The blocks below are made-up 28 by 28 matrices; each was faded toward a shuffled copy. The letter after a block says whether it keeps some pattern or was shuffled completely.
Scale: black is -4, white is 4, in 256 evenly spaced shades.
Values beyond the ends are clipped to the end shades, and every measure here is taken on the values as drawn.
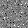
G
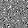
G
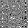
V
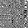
V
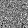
G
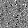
G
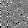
V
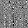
V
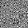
V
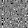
V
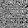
V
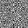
V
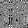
V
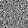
V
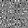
V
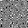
V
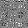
V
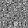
V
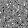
G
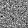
G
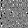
V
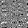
V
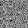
V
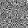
V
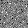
G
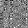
V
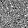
G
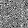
G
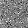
G
